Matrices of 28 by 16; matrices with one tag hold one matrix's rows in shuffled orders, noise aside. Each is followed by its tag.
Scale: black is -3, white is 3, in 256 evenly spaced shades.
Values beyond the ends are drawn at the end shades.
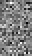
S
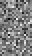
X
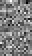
S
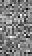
S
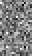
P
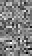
S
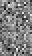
X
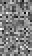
P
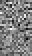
S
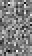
X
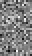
X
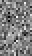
X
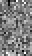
X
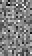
X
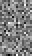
X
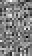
S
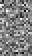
P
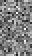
X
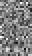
P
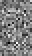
X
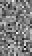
X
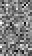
P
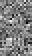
S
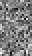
P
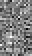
S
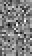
X
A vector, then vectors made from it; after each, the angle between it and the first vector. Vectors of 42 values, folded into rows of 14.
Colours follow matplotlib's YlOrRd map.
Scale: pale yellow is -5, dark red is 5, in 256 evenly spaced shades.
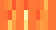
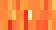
partly opposed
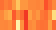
partly opposed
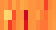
nearly opposite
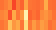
nearly parallel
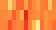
partly opposed
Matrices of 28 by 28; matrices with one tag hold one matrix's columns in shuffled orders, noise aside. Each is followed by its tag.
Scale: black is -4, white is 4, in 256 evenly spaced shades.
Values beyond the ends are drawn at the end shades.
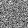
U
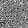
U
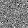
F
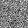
U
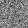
F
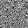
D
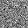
D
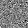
F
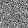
F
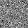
F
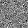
F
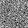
U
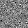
F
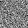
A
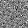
D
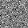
D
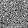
U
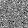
U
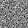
D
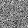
U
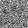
U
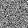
D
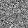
F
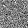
A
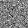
D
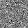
F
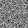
F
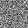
A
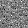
D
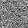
D
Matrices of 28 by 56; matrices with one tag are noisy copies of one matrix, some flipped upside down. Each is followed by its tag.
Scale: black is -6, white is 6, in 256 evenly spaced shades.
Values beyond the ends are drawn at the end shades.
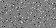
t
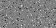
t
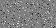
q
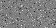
t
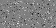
q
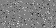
q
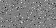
t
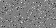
t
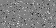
q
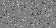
q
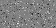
q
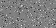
t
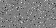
t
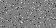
t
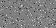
t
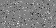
q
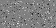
q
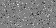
q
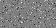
t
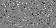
q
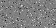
t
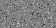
q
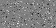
q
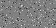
t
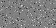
t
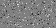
q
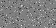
t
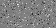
q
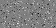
q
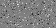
q
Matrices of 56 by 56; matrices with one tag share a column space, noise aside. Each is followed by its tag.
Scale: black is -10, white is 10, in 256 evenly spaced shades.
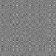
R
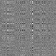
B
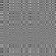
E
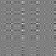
B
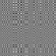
E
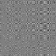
B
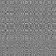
B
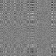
E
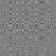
B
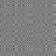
R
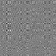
B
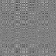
E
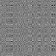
R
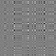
B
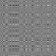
R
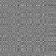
R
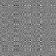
R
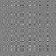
R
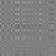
B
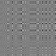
B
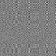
E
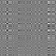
B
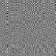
E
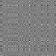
R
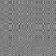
B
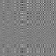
E
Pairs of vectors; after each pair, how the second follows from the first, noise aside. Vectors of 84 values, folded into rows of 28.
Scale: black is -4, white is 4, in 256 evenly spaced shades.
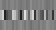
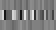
copied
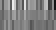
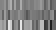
wrapped around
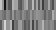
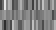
negated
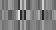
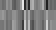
wrapped around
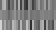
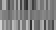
copied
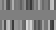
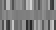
negated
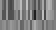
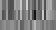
copied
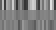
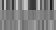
negated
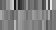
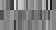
negated
